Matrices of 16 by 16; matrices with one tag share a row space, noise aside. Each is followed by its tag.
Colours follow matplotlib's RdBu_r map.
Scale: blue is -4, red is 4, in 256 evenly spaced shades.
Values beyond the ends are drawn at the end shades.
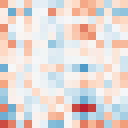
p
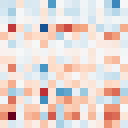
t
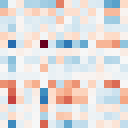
t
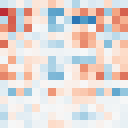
p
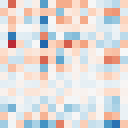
t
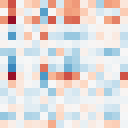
t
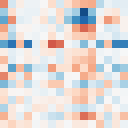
p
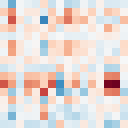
t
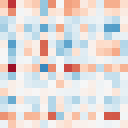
t
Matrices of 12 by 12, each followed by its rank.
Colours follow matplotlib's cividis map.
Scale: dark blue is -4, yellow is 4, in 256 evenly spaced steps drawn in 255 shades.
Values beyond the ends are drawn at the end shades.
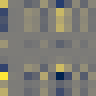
one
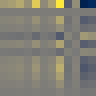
one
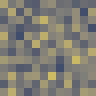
full rank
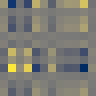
one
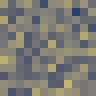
full rank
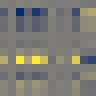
one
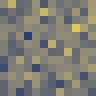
full rank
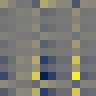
one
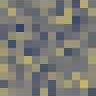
full rank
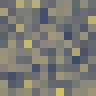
full rank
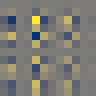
one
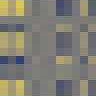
one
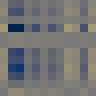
one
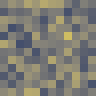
full rank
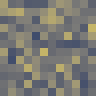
full rank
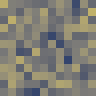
full rank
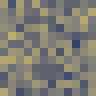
full rank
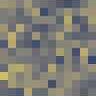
full rank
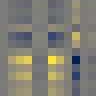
one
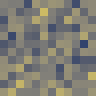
full rank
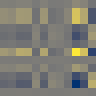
one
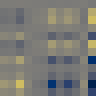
one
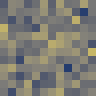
full rank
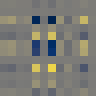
one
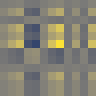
one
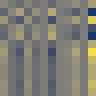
one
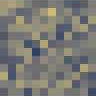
full rank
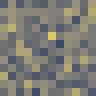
full rank
